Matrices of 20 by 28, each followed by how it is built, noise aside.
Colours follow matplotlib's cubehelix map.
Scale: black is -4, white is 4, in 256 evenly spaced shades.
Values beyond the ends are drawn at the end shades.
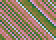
Toeplitz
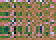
low rank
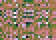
low rank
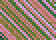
Toeplitz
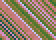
Toeplitz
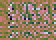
low rank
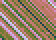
Toeplitz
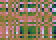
low rank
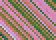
Toeplitz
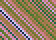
Toeplitz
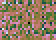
low rank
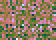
low rank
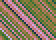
Toeplitz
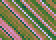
Toeplitz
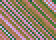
Toeplitz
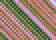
Toeplitz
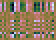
low rank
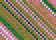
Toeplitz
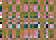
low rank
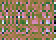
low rank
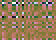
low rank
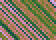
Toeplitz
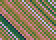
Toeplitz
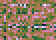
low rank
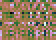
low rank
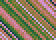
Toeplitz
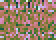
low rank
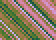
Toeplitz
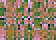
low rank
